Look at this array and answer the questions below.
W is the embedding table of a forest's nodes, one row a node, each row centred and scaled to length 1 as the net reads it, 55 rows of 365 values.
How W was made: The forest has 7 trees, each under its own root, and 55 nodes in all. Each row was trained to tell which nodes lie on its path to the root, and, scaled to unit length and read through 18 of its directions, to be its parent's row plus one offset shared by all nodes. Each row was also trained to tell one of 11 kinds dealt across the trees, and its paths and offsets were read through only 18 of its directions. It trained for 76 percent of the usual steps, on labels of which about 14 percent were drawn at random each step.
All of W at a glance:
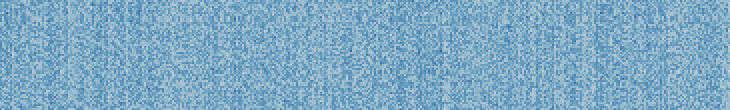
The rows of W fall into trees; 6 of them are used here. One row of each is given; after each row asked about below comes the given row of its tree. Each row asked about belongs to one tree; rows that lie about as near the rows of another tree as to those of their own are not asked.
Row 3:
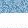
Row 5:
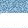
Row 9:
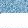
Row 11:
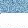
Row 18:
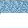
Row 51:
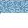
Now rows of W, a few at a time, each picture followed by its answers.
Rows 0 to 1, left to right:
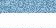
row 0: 18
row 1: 51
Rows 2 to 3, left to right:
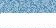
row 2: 5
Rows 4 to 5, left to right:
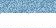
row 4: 5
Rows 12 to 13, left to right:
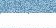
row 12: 51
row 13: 18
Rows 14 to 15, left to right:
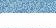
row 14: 18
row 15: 5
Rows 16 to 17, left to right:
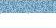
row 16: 3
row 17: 5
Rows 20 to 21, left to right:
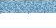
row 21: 9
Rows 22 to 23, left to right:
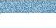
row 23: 5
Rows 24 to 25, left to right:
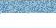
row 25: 5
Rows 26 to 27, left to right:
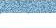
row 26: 51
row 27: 3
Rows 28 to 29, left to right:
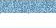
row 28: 51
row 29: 51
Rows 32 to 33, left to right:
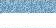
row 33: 3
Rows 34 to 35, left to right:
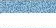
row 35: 51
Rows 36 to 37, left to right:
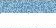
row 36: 51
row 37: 3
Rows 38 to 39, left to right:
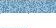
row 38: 5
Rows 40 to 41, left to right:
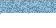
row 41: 18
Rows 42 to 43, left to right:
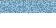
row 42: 5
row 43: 3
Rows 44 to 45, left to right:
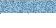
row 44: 18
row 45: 51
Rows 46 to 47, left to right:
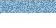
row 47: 18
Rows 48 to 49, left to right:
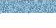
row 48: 5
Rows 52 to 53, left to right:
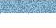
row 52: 51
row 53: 3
